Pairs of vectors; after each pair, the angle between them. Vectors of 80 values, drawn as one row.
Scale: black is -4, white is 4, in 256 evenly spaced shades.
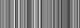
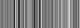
nearly opposite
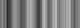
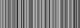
orthogonal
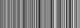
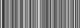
partly opposed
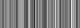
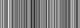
partly aligned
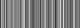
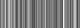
partly aligned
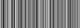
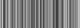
partly aligned
